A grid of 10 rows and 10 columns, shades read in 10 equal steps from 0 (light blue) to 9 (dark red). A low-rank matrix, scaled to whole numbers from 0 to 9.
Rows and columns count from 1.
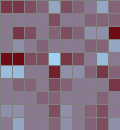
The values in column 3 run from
4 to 6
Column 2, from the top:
7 4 7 3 9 1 5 4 3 2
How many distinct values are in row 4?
4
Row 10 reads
4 2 4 4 5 3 4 5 6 3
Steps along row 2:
same same same up down same up same same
